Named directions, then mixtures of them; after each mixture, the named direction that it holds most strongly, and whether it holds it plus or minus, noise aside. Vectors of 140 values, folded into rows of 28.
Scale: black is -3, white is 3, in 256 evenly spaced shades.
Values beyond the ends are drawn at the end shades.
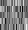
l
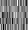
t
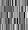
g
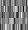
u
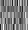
t, minus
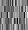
g, plus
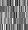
t, minus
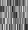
l, minus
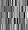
g, plus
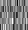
t, minus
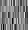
g, minus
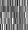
t, minus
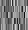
g, plus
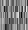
u, minus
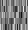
u, minus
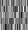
u, minus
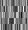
u, minus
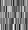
u, minus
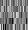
u, minus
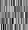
g, minus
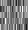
l, minus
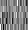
t, plus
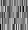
u, plus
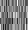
t, plus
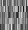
u, plus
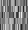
u, plus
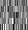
u, plus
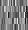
g, minus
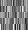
l, minus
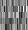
u, minus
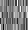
t, plus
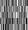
t, plus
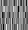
t, plus
